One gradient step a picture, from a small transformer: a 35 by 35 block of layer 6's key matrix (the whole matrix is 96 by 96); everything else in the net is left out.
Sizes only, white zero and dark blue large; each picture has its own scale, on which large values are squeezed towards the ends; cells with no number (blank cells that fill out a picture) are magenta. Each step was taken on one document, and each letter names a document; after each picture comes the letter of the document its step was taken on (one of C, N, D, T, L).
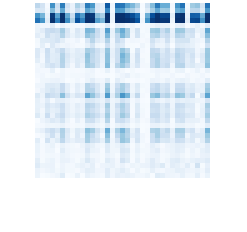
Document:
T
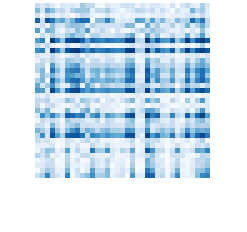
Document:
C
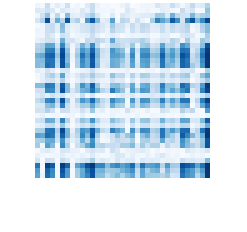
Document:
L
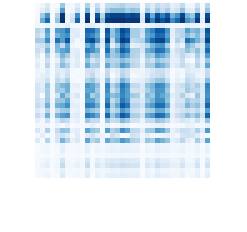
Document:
T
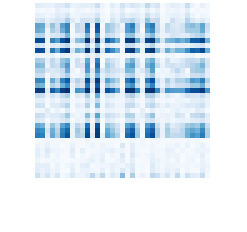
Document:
C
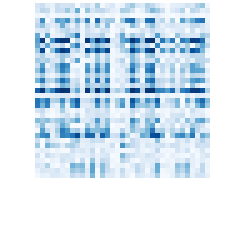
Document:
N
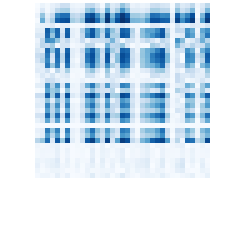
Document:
T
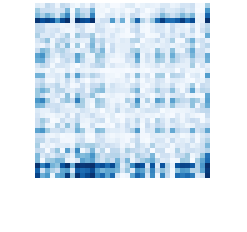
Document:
L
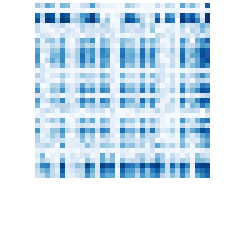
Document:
L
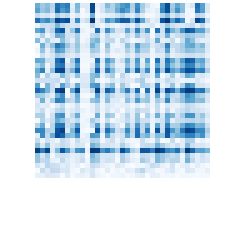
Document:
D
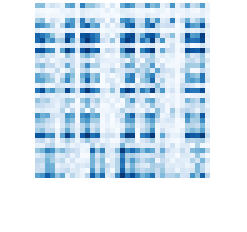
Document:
N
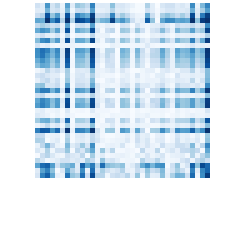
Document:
L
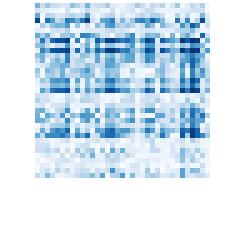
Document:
C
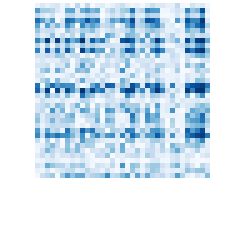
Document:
N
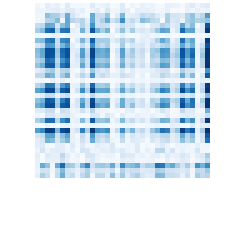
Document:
L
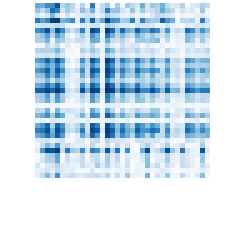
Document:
D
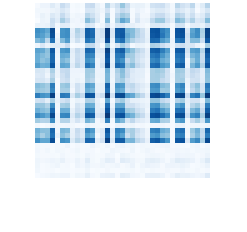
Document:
T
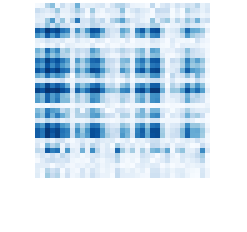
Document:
D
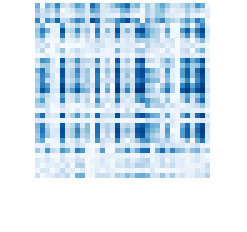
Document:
D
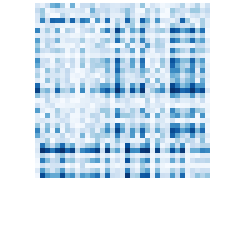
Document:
D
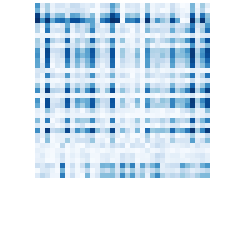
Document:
L
